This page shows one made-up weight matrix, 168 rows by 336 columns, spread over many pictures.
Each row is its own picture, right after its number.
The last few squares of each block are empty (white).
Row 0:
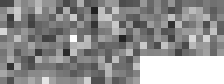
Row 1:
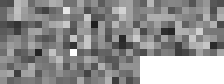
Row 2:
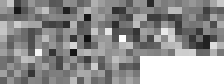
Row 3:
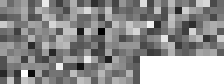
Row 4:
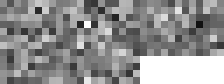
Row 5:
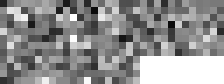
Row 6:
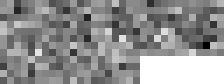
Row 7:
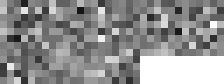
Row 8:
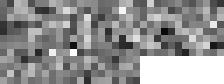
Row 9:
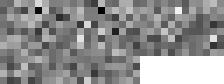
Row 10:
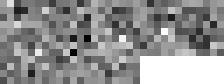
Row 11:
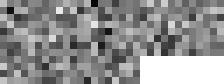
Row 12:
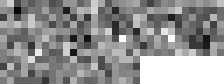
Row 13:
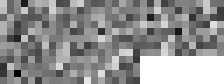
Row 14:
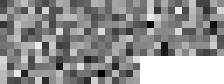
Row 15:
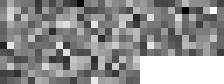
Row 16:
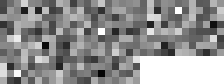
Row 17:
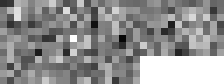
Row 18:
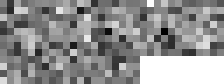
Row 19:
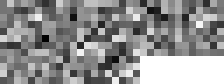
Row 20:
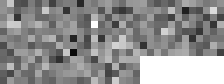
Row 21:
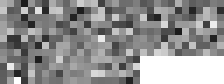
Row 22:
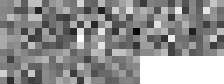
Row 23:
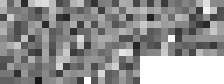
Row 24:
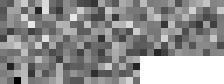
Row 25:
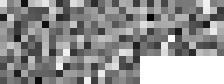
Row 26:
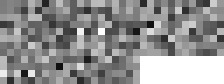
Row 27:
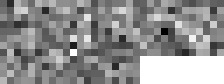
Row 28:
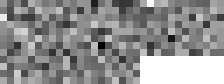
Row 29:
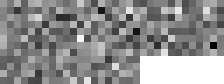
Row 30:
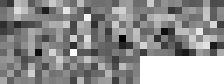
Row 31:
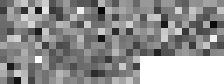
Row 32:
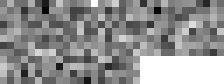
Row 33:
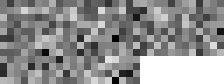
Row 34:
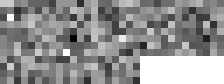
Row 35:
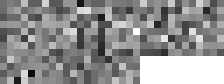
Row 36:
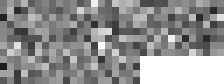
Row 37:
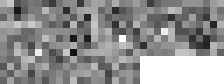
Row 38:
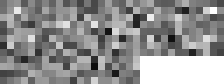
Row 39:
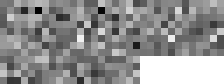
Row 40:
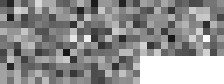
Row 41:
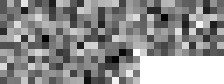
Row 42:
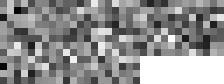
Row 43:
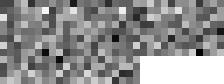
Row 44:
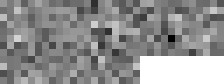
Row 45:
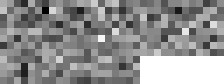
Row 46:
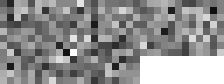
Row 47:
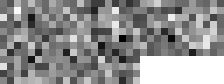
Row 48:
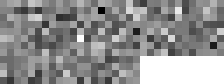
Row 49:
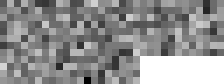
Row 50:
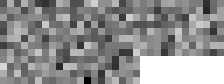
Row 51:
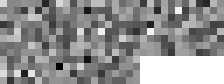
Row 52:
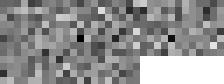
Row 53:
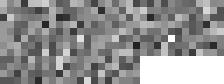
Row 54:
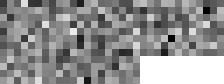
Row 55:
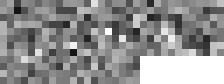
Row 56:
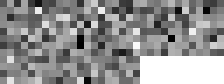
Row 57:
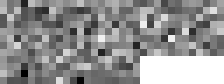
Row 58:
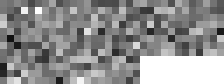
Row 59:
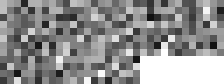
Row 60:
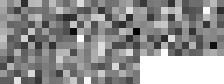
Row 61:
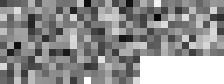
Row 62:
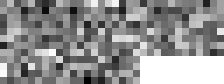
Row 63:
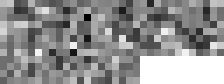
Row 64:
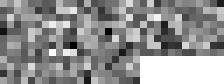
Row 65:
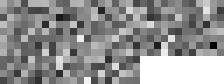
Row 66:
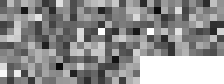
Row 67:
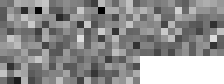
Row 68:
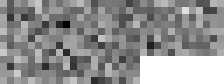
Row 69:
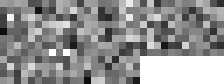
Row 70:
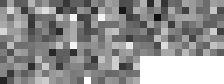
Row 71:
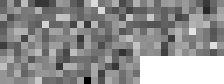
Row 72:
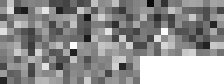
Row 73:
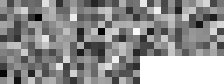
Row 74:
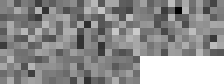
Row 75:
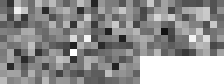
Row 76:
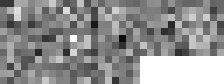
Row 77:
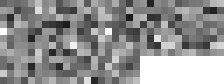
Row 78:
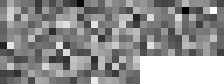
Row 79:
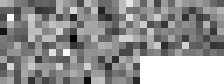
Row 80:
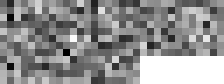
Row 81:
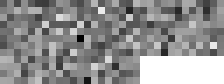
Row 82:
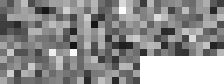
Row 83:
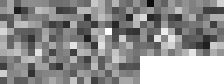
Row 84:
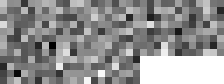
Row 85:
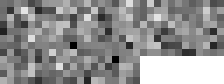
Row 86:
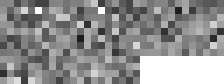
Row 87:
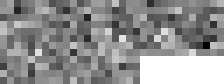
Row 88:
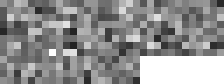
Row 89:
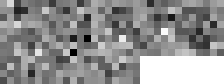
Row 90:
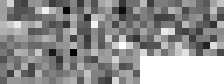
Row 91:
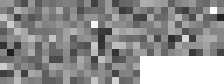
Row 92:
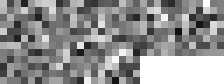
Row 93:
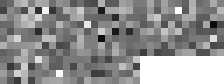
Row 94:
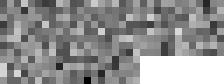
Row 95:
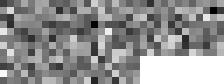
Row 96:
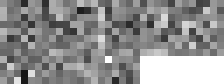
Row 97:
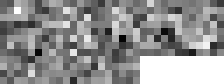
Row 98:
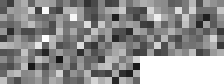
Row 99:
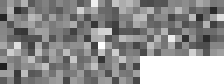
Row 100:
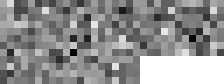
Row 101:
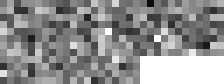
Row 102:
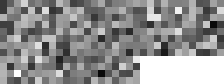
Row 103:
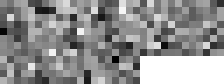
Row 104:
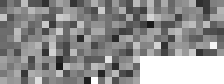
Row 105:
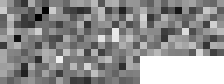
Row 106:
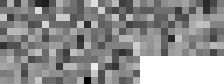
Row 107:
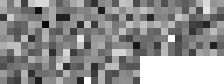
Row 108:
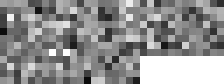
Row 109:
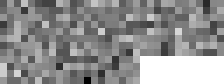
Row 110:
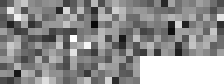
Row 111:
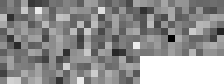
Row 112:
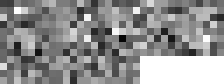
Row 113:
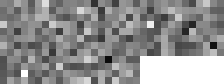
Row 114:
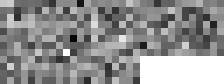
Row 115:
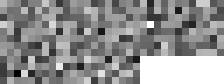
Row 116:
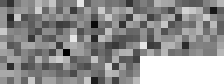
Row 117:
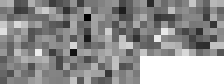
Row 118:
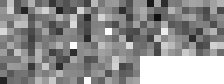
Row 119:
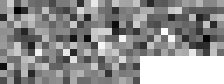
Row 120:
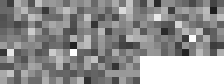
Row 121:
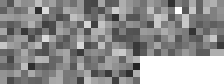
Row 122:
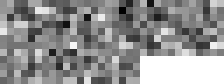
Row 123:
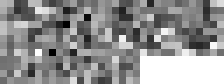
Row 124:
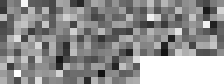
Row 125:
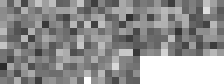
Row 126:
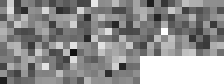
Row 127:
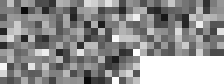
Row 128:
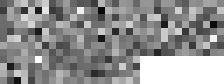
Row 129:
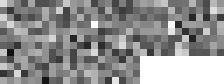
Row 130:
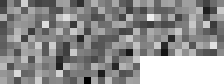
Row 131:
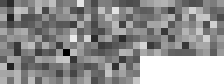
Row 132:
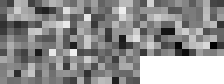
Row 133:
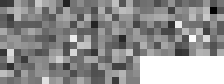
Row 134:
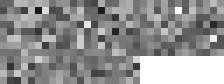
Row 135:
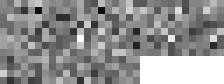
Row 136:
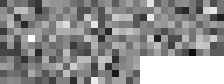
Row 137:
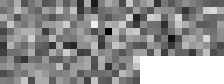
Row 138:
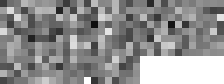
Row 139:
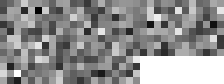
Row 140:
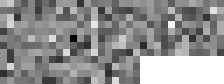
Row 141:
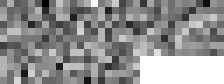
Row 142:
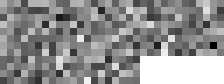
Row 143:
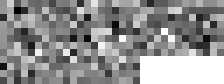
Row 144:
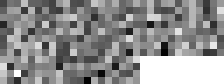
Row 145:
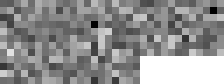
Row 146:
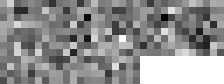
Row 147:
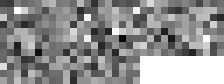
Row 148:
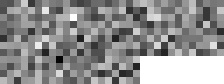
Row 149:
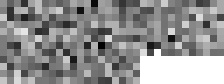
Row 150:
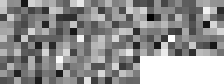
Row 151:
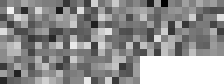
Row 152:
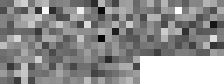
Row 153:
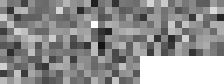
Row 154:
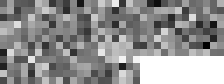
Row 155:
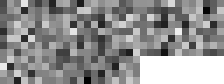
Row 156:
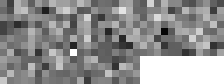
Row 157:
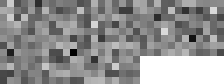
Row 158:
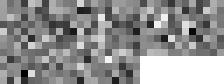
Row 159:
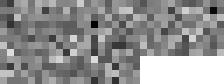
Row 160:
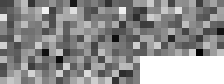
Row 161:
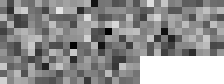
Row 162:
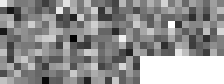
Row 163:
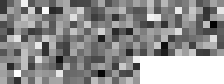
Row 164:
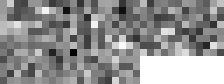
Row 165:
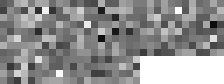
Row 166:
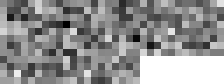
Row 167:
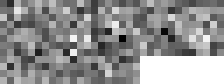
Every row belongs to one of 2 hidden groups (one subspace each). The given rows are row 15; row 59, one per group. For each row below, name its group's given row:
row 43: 59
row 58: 59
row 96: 59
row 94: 59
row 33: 59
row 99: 15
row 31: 59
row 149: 15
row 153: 15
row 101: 15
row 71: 59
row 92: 59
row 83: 15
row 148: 59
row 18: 15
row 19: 59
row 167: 15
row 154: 15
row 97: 15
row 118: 15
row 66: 59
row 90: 15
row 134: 59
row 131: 15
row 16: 59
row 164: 15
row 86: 59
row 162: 15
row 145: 15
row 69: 15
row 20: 15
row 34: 15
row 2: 15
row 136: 15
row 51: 59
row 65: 59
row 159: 15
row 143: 15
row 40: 15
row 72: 15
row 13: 59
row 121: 59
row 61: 15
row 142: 59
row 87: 15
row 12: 15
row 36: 15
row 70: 15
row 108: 15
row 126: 15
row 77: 15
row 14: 59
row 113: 59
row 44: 15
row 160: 59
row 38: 15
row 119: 15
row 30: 15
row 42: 15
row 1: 15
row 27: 15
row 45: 59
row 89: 15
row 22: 59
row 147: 15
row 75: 15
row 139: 59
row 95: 15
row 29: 59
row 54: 59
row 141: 59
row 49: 59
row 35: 59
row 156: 15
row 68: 15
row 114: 15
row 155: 59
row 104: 59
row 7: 59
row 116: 15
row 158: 59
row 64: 15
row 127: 59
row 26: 59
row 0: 15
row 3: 59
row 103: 15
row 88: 15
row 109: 59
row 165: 59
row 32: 59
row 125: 59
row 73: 59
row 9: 59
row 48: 59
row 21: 59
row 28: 15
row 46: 15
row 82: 15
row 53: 59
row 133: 15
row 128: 59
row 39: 59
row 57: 59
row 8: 15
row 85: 15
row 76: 15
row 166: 15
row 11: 15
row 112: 15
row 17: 15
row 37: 15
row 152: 59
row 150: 59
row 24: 59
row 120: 15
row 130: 59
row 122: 15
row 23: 59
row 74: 59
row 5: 15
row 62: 59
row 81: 59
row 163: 59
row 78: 15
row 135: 59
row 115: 59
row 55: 15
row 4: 59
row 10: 15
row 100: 15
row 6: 15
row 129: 15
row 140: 15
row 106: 59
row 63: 15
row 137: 15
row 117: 15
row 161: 15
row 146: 15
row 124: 59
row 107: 59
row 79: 15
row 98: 59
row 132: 15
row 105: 59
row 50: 59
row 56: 59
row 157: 15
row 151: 15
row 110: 15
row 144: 59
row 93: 59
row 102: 59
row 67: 59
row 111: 59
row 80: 15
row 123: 15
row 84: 59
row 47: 15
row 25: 59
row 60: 59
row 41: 59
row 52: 59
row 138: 15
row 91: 15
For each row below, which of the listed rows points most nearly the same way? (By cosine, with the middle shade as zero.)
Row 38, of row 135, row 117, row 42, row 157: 157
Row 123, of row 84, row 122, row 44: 122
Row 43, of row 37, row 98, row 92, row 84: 98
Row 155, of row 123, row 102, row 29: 102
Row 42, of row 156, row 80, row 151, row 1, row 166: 151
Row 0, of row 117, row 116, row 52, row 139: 116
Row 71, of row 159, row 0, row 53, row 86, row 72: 86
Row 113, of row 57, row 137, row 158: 137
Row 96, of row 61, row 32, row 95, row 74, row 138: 32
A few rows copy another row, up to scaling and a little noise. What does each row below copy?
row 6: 87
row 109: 94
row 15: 78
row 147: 112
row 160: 43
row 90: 164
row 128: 31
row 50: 49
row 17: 76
